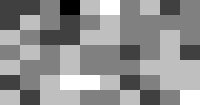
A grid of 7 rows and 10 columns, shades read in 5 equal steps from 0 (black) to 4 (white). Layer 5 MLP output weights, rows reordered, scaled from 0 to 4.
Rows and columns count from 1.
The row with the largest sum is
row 6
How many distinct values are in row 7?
4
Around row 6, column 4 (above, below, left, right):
3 3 3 4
